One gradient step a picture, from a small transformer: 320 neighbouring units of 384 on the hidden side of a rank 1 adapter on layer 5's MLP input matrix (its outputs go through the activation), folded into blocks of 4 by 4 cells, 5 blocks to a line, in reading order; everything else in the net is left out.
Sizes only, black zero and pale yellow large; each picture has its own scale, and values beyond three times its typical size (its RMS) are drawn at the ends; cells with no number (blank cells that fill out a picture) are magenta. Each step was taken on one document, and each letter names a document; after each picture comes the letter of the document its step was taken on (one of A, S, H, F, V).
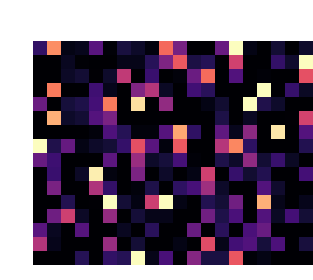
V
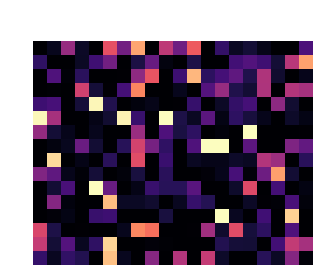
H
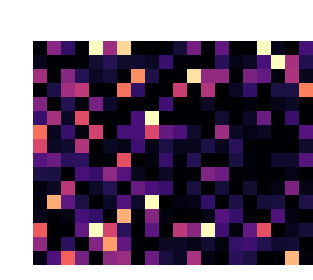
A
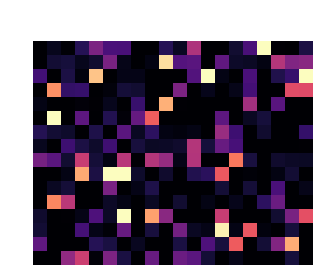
A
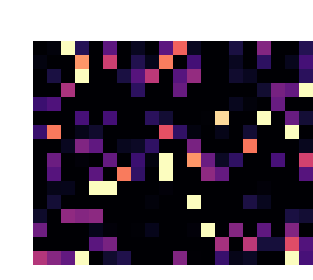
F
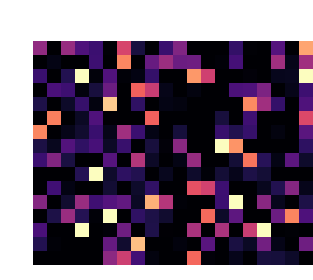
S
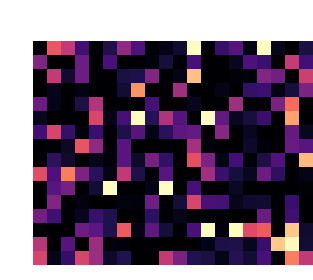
F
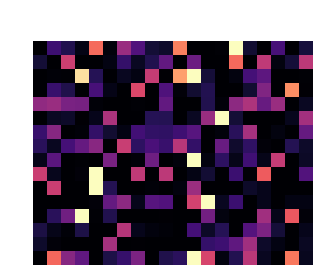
V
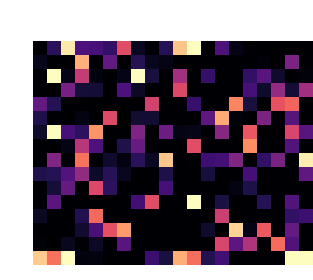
F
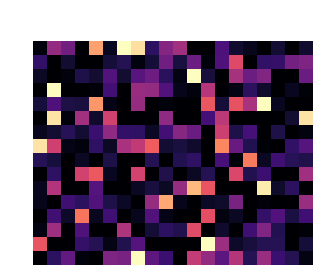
V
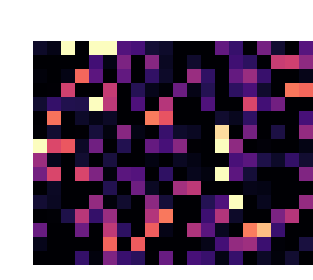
S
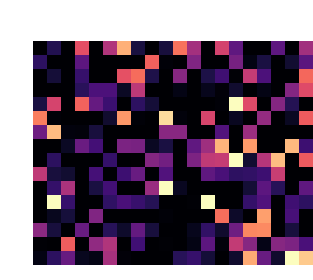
H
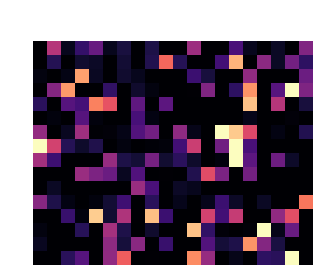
S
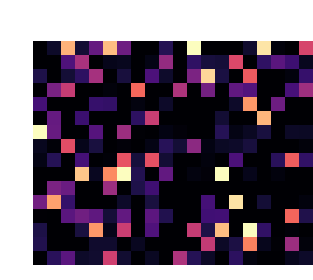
A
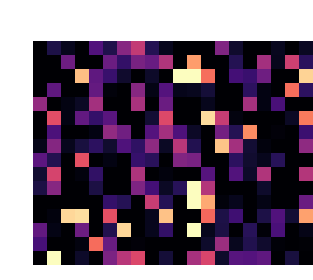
V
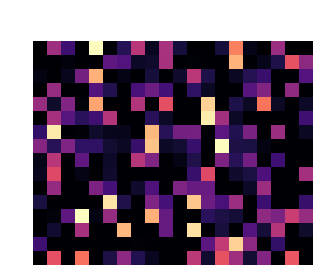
V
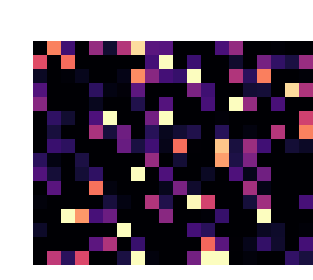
V
